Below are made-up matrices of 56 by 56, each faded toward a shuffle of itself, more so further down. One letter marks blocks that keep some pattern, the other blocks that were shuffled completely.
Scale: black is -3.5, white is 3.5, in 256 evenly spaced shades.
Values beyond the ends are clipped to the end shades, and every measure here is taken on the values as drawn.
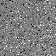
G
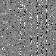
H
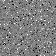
G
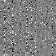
H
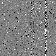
H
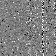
H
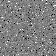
G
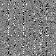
H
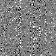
H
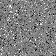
G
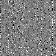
H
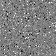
G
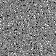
G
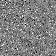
G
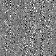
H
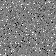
G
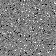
G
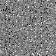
H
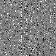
H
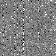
H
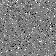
G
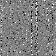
H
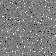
G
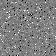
G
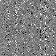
H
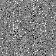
H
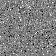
G
